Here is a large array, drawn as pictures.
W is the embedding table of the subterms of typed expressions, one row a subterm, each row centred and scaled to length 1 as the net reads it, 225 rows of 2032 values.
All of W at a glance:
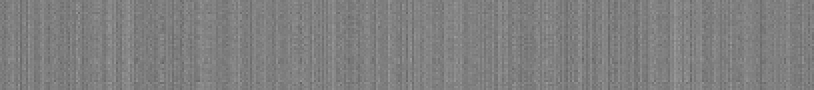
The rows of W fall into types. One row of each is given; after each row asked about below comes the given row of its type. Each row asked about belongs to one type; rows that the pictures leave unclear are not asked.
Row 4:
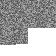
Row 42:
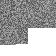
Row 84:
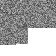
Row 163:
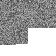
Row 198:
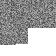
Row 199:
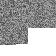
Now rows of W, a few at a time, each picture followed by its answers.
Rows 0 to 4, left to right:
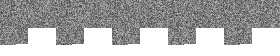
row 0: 42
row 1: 199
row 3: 84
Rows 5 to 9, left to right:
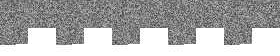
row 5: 163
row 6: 4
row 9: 163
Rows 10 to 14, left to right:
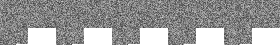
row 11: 198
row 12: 84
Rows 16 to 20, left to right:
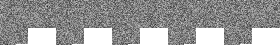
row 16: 163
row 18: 4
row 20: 42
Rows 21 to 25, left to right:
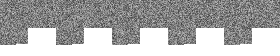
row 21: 198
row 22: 163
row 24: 198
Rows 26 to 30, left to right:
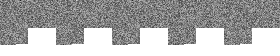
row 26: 199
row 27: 42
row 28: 199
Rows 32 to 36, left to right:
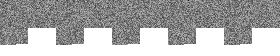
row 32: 42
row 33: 163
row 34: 42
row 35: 199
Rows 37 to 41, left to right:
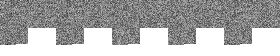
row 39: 42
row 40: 199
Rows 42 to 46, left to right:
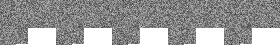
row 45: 4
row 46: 84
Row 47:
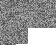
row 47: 163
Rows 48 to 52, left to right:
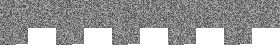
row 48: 199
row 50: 198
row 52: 4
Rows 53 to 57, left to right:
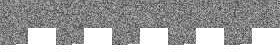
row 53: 199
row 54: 84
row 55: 163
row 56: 198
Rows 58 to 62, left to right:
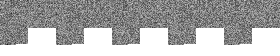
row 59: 198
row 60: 42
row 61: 198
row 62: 42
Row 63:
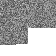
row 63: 199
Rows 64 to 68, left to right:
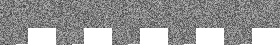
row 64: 199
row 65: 84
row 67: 42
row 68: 42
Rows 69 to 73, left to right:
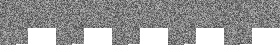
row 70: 84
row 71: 199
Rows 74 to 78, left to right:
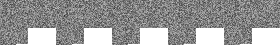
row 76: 4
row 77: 198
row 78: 42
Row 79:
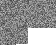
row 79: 84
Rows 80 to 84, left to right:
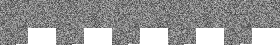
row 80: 84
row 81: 4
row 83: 4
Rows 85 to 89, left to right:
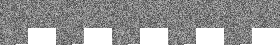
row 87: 42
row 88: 198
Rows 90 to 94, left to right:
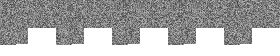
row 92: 163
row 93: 163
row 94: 199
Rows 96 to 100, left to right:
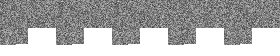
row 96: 42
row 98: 84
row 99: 4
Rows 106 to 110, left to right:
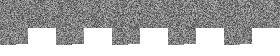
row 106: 198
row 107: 4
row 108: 84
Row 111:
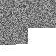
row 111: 199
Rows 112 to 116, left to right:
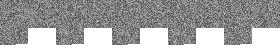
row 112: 163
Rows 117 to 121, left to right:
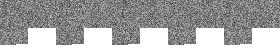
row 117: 84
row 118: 199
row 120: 198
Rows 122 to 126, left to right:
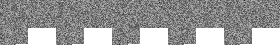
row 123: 199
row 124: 84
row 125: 4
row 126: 199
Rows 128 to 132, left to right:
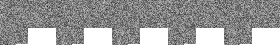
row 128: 163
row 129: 42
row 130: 42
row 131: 84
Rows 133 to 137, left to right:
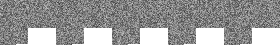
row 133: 199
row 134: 4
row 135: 42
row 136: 198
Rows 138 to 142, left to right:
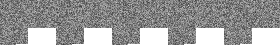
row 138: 4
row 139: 199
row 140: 198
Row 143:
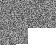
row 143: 198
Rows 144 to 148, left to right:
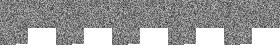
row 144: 163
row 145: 198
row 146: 198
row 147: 199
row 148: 199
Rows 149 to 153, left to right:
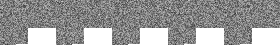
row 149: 199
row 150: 198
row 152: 84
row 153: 199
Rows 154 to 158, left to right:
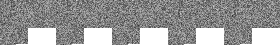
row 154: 42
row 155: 42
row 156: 42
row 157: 198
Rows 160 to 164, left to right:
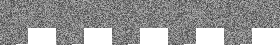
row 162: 4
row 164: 84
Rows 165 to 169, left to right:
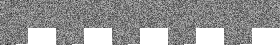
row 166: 198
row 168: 84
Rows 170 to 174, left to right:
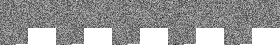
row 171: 42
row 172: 163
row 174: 198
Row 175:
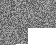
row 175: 42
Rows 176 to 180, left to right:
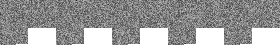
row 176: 198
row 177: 199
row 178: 42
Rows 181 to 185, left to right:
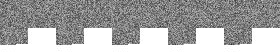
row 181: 42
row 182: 198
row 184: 163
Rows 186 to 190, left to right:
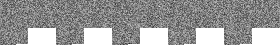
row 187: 4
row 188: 199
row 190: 198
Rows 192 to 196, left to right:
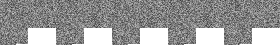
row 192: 198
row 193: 4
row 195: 4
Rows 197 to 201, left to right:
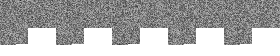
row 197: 199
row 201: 4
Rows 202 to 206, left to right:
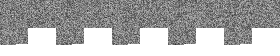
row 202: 198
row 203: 198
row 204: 198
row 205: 163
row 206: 84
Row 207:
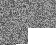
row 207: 199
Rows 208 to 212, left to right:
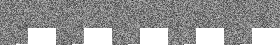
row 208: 84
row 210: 199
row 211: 84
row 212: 4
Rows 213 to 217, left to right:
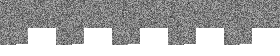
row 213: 198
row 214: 84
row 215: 198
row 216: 199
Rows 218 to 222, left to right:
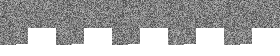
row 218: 199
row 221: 42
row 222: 84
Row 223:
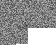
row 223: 84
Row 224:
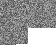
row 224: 199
